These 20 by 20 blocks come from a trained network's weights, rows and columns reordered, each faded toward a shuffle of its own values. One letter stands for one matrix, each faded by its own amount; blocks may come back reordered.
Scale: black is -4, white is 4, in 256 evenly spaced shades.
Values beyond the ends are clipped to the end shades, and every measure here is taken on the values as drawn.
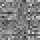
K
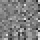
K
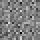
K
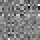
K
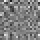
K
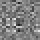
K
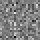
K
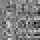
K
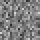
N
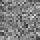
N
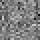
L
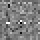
L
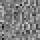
N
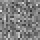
N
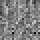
L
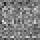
K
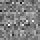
K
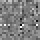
L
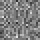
N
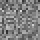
L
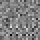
K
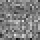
K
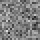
N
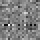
L
